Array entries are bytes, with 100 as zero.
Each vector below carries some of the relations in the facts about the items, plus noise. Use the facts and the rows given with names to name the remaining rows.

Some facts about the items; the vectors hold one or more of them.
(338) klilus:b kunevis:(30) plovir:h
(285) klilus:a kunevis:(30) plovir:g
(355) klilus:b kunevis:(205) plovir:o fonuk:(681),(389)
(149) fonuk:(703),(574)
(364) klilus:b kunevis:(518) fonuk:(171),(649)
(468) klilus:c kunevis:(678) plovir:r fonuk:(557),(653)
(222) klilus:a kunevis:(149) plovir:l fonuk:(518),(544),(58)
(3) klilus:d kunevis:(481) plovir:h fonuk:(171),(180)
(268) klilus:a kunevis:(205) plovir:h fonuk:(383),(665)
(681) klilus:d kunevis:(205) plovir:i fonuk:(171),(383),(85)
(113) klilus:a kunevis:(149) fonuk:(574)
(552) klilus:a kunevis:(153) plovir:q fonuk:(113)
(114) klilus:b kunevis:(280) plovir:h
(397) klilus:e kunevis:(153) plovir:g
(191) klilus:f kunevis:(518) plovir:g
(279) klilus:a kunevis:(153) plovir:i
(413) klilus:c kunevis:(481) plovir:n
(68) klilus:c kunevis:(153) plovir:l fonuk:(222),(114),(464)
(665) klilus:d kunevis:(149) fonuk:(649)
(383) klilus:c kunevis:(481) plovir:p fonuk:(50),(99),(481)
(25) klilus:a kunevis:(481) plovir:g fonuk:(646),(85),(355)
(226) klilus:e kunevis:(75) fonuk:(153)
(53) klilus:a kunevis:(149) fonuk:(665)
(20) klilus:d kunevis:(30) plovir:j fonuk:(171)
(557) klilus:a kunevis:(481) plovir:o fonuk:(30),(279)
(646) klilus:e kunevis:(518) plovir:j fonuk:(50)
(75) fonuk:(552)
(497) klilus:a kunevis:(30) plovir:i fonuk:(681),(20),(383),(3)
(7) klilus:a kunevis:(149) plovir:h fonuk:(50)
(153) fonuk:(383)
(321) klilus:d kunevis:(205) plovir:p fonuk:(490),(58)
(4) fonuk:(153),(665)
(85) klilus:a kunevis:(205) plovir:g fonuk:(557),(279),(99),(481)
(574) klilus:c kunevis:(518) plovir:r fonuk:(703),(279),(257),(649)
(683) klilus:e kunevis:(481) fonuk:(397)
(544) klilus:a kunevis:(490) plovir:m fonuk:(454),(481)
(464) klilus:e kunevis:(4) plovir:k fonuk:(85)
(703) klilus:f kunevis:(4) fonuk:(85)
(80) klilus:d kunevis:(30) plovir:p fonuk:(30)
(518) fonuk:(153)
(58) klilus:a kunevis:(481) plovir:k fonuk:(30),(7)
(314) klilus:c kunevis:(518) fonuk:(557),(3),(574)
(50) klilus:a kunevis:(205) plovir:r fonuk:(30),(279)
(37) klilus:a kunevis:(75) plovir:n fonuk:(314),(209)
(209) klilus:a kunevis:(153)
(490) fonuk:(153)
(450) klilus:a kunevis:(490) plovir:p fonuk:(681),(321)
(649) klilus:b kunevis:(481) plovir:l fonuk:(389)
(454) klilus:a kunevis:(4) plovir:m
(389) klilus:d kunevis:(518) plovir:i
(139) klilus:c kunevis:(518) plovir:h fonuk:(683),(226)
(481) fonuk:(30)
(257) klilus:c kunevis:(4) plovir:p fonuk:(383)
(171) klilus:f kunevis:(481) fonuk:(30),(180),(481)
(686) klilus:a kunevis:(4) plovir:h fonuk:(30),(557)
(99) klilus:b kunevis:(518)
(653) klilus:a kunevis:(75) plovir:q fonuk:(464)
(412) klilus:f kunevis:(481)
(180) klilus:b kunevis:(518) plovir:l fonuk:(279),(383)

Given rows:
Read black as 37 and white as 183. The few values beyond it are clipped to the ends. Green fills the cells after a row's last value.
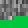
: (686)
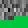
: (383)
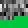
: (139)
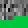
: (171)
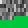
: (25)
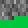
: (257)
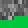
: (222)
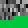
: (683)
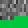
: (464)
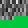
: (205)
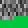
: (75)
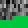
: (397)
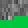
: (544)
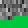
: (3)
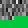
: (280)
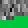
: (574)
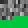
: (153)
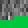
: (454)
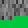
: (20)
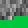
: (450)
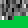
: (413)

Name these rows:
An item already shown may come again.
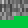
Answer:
(113)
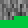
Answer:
(468)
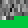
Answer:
(574)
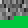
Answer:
(3)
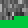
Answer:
(68)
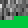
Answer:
(4)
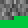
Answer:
(257)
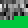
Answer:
(139)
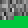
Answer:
(646)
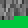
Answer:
(80)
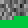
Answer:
(37)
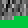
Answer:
(285)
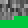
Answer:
(552)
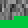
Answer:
(703)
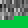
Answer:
(557)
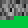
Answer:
(180)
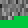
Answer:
(85)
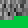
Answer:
(149)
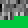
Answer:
(279)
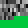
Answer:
(683)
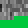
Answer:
(209)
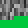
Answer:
(364)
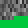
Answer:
(355)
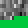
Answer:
(497)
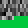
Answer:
(191)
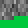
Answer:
(257)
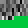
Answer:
(412)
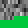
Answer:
(481)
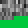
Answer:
(518)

